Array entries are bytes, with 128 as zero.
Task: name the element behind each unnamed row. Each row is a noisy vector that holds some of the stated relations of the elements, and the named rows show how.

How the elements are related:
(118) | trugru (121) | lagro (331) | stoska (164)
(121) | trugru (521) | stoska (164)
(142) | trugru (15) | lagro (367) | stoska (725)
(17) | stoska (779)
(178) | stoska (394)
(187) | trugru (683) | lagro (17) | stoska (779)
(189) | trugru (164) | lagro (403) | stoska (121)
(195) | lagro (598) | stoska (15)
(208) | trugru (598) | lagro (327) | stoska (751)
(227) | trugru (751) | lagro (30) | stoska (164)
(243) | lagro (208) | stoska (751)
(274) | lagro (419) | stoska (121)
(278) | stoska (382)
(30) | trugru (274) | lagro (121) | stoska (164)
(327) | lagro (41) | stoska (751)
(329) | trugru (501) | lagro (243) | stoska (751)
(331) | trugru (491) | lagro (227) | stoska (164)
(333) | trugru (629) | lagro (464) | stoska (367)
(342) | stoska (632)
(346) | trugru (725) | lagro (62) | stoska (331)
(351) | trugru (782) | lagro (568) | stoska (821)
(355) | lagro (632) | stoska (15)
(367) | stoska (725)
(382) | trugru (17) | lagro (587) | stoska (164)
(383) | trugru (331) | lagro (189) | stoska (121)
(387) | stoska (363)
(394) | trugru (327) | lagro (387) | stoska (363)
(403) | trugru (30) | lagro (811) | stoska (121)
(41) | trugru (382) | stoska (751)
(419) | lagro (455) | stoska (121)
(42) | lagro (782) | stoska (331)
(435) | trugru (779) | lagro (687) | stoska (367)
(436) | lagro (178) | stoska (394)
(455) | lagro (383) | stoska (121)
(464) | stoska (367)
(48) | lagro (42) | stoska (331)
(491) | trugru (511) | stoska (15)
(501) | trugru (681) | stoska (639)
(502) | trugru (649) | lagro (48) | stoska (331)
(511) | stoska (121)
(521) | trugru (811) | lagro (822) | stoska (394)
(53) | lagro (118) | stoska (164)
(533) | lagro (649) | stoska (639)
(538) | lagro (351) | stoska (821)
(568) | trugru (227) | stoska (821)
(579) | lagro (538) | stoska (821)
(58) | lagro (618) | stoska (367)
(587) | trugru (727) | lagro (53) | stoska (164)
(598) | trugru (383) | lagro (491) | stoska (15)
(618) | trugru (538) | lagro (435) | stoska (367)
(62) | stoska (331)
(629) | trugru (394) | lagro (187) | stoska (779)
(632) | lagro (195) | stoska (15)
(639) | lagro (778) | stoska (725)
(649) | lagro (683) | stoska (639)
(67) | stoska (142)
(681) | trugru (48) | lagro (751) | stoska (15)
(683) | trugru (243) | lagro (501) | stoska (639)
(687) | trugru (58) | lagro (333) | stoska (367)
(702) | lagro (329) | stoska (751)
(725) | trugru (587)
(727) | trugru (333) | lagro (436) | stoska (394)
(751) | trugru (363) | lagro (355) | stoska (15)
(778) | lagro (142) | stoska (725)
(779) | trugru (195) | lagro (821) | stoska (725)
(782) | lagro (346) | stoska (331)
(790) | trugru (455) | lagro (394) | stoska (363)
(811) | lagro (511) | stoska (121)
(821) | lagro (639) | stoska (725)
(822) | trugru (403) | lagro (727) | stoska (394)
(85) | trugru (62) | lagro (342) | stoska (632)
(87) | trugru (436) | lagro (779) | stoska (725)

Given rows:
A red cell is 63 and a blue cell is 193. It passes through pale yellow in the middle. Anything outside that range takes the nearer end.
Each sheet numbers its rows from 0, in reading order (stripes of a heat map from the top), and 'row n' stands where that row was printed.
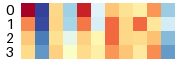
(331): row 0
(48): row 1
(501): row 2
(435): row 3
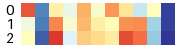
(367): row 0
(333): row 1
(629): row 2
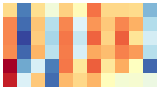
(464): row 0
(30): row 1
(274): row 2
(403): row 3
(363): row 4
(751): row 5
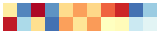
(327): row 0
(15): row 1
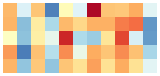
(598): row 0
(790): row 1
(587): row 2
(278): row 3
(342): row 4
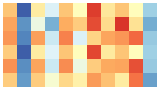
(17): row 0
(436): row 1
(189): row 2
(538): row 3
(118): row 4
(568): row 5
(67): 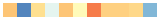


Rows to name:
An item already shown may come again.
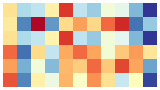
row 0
(725)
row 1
(327)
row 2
(725)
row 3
(491)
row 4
(521)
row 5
(367)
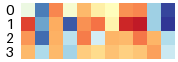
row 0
(333)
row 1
(394)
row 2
(419)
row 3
(85)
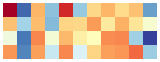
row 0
(121)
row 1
(702)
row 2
(333)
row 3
(189)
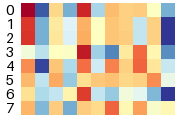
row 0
(164)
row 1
(142)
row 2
(142)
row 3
(346)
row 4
(455)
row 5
(329)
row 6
(725)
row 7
(243)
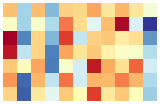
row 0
(702)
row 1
(727)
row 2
(382)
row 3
(632)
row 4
(208)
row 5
(419)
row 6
(58)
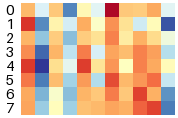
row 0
(598)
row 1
(779)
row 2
(681)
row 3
(403)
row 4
(511)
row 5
(383)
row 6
(178)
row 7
(822)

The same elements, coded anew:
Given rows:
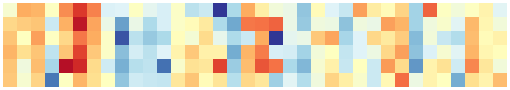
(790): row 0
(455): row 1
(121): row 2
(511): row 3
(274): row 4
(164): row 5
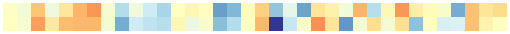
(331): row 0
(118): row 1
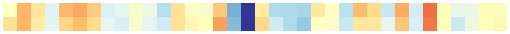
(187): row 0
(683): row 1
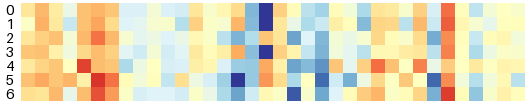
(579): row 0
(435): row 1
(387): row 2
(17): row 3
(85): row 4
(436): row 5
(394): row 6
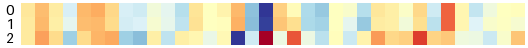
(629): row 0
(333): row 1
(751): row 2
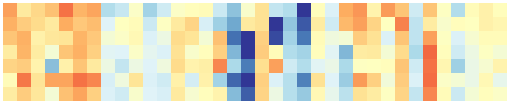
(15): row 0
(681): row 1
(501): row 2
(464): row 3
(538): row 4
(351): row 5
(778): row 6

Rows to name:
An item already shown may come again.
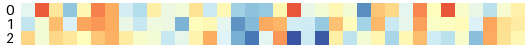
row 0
(568)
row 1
(346)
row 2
(48)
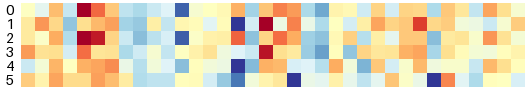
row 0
(30)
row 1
(751)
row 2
(403)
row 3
(327)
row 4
(502)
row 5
(521)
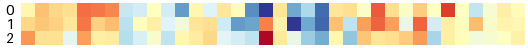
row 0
(142)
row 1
(329)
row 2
(243)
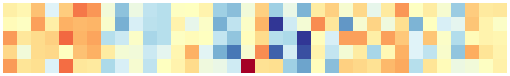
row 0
(382)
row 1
(118)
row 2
(15)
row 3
(48)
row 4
(327)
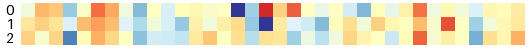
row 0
(227)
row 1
(725)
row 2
(164)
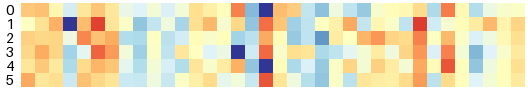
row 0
(58)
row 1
(189)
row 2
(632)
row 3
(363)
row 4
(779)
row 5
(195)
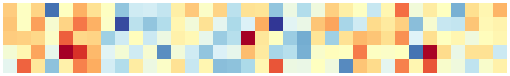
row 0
(164)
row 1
(121)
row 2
(702)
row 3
(822)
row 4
(568)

